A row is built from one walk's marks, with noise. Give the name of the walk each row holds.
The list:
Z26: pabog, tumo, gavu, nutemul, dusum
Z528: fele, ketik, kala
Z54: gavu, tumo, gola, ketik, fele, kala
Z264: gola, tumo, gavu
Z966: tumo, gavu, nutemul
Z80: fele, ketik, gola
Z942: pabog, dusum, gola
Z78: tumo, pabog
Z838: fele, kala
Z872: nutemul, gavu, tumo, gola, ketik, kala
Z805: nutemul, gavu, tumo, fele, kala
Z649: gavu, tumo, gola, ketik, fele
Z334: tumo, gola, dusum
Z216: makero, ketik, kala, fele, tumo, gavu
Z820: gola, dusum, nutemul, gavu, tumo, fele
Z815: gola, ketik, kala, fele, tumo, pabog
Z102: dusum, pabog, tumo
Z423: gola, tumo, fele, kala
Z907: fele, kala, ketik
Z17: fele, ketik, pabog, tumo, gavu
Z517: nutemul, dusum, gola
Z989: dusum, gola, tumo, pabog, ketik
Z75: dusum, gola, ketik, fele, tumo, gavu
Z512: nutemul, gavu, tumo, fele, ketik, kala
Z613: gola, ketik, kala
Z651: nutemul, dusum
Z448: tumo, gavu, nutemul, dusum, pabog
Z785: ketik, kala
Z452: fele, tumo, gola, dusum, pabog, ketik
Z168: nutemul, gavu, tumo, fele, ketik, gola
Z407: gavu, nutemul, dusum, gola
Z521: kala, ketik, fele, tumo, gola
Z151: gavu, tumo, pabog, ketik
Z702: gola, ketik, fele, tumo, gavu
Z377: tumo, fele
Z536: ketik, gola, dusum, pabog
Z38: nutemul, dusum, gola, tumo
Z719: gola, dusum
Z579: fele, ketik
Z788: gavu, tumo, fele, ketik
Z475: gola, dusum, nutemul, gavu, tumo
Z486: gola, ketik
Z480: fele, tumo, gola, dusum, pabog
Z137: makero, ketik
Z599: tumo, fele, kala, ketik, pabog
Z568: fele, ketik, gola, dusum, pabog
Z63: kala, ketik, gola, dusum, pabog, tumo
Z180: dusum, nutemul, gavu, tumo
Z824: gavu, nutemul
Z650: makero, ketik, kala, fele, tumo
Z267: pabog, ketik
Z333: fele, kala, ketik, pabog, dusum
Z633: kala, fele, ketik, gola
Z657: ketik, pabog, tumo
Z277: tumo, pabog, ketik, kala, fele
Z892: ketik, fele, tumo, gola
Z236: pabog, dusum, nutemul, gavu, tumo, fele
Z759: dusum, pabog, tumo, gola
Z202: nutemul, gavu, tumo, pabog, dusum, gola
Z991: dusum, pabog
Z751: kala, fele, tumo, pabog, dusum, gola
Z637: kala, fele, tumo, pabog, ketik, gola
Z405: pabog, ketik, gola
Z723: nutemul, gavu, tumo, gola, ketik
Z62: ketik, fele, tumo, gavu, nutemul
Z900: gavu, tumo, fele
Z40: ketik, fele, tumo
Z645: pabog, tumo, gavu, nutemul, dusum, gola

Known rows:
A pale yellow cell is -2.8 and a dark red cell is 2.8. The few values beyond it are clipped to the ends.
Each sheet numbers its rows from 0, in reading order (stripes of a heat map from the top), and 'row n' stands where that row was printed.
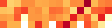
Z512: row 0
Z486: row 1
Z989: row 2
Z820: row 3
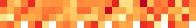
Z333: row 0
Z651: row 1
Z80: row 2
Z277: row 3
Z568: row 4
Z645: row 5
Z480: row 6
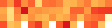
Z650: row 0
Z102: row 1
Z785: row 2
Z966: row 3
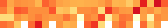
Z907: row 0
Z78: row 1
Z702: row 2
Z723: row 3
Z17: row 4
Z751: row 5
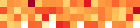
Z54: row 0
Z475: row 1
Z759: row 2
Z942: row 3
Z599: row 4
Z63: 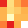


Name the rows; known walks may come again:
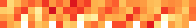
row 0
Z512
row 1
Z650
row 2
Z805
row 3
Z333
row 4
Z334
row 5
Z872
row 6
Z633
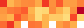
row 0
Z719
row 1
Z815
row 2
Z599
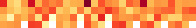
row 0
Z568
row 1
Z645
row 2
Z75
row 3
Z820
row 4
Z759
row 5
Z517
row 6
Z907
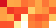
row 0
Z180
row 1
Z377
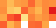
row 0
Z892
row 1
Z137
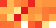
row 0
Z452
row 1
Z651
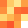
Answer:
Z528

